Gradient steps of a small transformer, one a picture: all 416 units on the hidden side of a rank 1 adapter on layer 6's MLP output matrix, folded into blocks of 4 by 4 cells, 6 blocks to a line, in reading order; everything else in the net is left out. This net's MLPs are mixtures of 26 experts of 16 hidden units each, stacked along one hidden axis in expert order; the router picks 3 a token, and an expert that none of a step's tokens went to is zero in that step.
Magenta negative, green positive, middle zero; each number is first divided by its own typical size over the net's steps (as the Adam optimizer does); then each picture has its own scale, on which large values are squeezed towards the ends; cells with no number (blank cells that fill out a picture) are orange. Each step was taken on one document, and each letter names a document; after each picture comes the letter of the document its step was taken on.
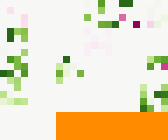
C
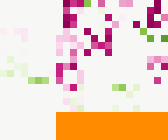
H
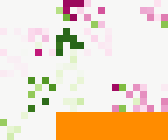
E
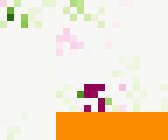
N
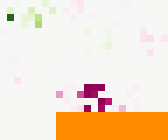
N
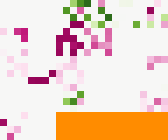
H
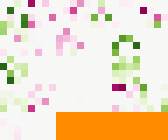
E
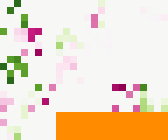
E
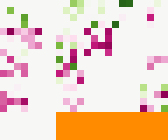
C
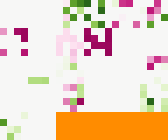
H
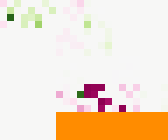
N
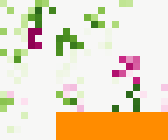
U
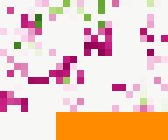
C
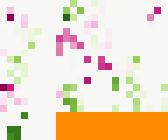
U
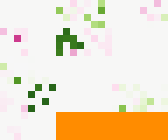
E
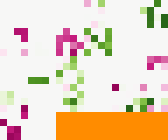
H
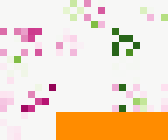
E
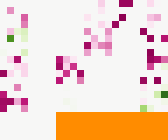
C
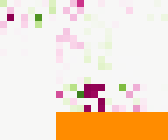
N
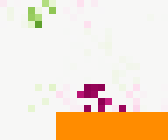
N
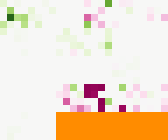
N
